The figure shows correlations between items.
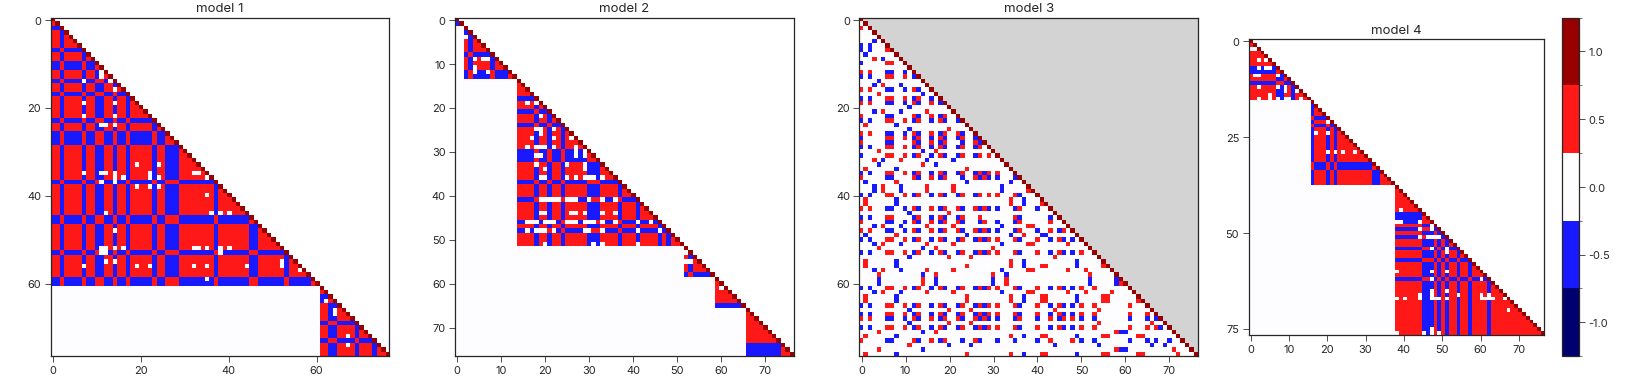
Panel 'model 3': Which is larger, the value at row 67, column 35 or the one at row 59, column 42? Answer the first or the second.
the first
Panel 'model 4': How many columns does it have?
77
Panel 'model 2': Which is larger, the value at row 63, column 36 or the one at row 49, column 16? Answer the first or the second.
the second
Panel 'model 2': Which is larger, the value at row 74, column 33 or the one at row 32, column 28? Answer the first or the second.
the first
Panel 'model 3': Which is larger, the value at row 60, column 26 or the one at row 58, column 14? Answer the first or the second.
the first
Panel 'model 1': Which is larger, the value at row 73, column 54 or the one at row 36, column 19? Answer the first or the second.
the second
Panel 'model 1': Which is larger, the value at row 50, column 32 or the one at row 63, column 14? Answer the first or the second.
the first
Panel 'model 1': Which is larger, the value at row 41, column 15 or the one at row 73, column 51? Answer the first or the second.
the first
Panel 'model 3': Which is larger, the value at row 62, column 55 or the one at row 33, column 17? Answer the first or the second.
the first
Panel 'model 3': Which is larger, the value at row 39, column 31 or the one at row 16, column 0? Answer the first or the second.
the second
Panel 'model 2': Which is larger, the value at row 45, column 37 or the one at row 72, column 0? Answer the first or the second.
the second
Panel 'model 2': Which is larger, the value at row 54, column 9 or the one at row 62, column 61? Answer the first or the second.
the second
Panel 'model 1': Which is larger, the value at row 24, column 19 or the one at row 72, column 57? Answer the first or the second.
the first
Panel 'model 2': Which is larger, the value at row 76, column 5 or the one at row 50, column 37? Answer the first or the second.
the first
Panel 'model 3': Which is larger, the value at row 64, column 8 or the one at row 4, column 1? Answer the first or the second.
the second
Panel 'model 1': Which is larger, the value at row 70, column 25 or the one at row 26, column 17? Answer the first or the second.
the second
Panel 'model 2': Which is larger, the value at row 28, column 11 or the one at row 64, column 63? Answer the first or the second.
the second
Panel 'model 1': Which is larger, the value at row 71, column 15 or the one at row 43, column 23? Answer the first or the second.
the first
